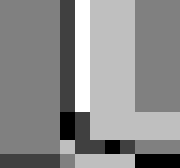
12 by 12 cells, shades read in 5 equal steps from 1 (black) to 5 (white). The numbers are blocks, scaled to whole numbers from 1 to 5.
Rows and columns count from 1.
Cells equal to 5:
8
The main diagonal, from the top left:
3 3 3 3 2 5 4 4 4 4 3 1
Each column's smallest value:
2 2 2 2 1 2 2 1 2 1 1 1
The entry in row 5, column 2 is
3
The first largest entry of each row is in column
6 6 6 6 6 6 6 6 7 7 5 6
